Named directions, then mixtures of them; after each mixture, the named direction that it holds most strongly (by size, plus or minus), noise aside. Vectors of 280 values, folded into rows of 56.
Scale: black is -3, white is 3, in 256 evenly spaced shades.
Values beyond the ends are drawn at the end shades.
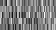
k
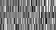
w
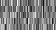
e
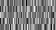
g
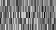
k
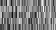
k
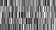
k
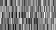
k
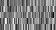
g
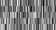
e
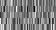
g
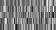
w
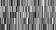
e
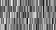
e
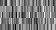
k
